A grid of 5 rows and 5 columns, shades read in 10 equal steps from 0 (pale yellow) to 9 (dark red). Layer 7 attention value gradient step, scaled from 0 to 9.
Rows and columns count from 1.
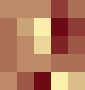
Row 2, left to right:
5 3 0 9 7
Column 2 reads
4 3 4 4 6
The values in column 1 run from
4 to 5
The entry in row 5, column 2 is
6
